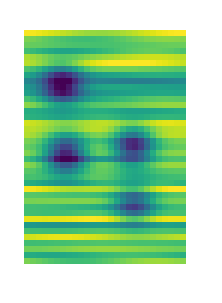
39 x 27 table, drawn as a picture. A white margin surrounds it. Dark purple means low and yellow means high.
There are four dips. Overall the values sit about 70% of the way up the scale. Streaks run across, left to right.
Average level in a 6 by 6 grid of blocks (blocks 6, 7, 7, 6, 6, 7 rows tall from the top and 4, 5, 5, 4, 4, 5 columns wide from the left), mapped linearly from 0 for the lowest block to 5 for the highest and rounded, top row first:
544555 | 202333 | 434324 | 313324 | 544324 | 444444
